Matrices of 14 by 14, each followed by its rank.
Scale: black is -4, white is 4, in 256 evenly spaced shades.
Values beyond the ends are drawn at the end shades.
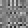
two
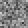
full rank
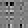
two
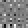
two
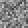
full rank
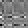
two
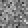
full rank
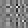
two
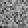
full rank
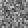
full rank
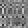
two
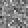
full rank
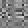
two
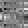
two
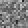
full rank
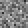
full rank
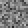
full rank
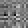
two
